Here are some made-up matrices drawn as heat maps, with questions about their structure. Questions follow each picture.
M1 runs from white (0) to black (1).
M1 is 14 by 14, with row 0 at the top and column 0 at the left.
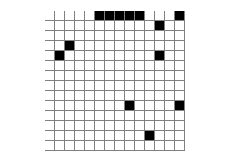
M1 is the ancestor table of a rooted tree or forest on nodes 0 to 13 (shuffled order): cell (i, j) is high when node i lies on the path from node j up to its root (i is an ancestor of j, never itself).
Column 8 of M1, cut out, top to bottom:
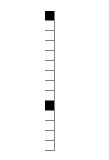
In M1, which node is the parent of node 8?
9
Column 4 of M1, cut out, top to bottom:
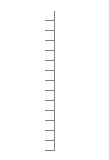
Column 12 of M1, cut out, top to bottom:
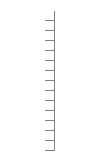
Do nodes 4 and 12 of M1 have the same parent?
no
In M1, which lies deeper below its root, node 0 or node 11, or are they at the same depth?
node 11
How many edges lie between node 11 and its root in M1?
2
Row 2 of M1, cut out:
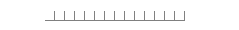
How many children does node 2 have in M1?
0
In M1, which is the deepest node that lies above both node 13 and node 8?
9
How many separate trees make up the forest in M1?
4
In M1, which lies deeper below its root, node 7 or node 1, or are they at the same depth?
the same depth
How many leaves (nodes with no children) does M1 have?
8
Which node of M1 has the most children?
0
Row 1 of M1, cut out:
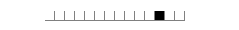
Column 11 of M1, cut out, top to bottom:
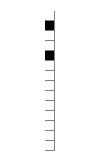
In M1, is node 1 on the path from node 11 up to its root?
yes
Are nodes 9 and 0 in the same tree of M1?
yes
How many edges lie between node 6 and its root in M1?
1
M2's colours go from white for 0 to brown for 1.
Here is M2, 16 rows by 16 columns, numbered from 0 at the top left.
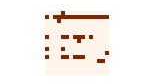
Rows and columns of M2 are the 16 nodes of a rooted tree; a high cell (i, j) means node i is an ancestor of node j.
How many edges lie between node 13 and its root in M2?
2
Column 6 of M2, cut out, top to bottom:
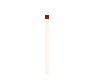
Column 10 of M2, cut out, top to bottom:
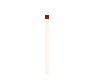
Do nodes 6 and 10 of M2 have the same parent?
yes
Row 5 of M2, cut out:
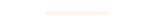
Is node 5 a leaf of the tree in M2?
yes
